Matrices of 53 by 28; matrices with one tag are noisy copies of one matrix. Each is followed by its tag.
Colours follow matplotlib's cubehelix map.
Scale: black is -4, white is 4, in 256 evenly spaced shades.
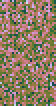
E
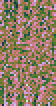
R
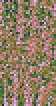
R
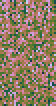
E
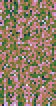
R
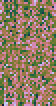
R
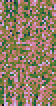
R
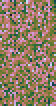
E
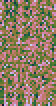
R
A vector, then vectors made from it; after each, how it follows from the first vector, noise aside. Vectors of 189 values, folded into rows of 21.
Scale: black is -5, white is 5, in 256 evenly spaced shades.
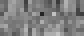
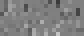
partly zeroed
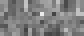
negated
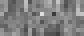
negated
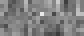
negated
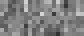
negated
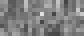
negated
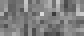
negated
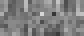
negated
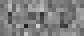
wrapped around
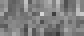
negated
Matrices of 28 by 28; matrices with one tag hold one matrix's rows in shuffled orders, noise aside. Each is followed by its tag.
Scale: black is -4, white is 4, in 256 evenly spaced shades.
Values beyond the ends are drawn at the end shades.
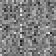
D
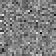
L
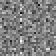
D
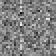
D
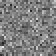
L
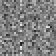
D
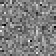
L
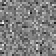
L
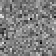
L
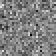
L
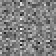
D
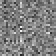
D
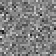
L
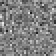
L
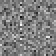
D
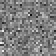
L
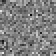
L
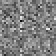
D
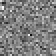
L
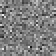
L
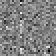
D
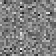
D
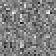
D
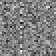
D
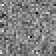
L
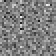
D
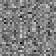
D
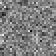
L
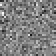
L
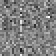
D
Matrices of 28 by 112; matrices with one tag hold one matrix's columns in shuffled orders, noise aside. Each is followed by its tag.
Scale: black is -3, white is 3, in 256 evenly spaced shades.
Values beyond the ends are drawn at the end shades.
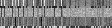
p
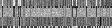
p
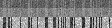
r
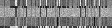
p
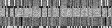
p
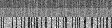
r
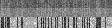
r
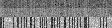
r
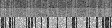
r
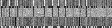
p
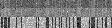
r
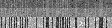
r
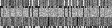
p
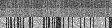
r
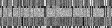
p
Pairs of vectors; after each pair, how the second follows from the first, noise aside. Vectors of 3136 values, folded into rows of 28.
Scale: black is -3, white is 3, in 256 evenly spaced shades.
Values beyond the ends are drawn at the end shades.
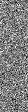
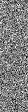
copied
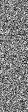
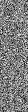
sign-scrambled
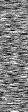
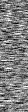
wrapped around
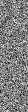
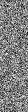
wrapped around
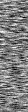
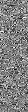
sign-scrambled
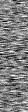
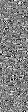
sign-scrambled
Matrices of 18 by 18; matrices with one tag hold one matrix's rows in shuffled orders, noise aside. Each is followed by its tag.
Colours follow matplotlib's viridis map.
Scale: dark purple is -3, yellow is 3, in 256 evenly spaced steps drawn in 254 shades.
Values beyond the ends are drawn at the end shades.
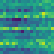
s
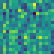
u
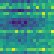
s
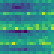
s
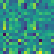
u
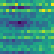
s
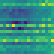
s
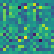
u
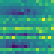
s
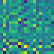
u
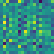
u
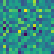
u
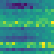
s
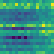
s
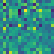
u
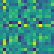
u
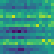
s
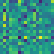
u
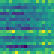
s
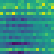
s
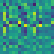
u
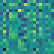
u
